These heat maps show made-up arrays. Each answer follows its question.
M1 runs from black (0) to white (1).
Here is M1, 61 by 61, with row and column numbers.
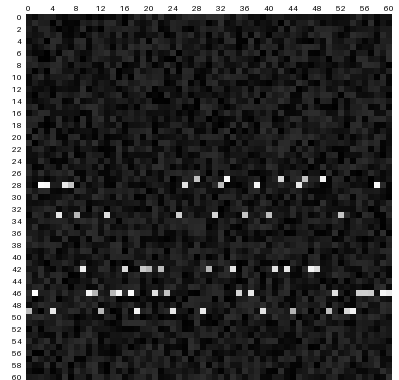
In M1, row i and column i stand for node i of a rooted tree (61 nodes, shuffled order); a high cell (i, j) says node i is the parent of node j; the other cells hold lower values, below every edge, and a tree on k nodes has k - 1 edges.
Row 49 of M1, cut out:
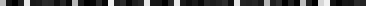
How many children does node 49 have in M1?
11
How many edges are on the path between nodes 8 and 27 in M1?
2
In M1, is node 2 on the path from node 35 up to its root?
no
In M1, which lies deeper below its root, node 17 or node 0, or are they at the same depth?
the same depth
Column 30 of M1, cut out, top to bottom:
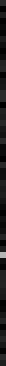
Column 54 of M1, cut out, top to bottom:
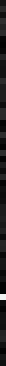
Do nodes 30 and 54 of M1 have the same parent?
no
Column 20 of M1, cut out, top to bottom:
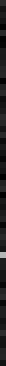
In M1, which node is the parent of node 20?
42
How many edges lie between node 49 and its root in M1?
1
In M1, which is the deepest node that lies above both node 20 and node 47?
42
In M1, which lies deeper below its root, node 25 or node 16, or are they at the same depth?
the same depth
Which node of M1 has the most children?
46
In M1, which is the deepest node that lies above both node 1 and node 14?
46
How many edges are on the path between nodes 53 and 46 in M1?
3
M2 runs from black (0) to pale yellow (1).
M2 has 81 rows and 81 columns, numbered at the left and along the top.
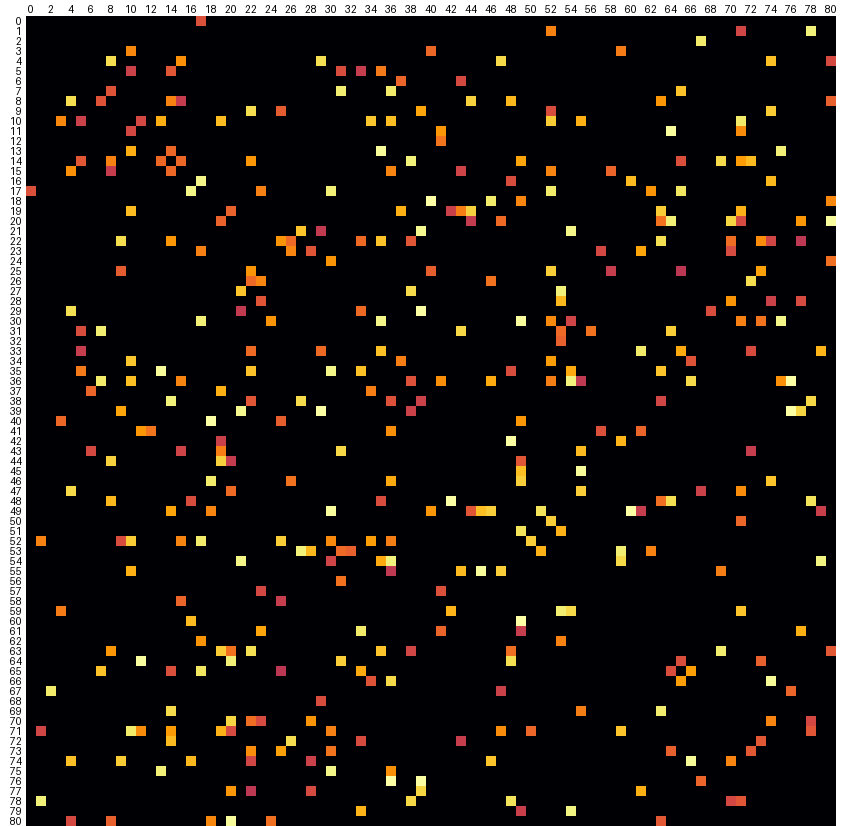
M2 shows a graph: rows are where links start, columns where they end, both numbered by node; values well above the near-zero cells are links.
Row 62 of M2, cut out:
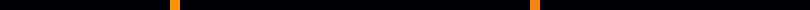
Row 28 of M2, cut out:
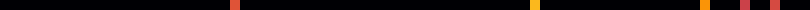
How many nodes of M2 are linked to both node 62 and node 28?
1
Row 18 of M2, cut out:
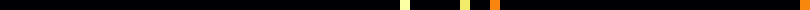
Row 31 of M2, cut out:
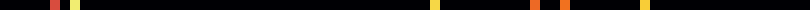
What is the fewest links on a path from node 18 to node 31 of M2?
4
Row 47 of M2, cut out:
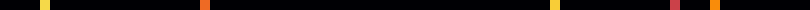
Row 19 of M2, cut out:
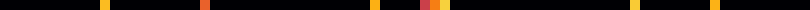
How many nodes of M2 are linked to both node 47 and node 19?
2
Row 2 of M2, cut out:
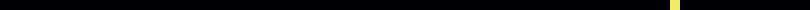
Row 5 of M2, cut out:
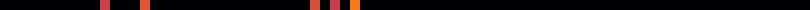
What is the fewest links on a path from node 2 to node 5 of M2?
5
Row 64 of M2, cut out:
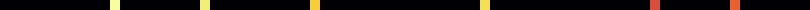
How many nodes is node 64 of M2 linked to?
6
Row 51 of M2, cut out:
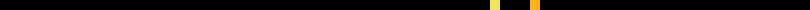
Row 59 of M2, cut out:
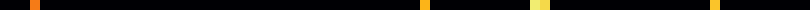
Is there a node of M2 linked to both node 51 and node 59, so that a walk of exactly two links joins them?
yes
